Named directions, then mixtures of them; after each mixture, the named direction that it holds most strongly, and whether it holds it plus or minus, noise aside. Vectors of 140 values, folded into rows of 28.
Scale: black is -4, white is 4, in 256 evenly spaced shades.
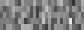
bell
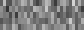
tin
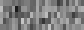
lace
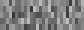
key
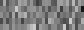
tin, plus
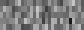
bell, minus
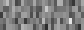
bell, plus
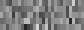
bell, minus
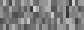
key, plus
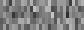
key, plus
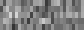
tin, minus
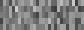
lace, minus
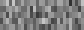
key, plus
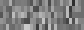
key, minus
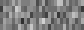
lace, minus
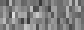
key, minus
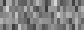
tin, minus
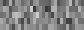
key, minus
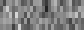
tin, minus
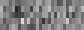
lace, plus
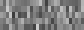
key, plus
